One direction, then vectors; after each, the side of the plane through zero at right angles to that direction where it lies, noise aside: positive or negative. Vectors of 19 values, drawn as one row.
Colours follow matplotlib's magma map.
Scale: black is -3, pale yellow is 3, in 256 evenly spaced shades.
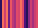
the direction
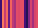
positive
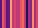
positive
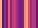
negative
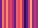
positive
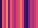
positive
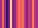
positive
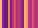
negative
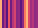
negative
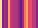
negative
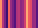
negative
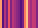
negative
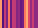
negative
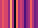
positive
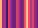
negative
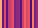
negative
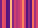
positive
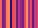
negative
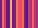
positive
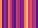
negative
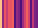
negative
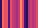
positive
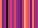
negative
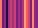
negative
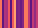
negative
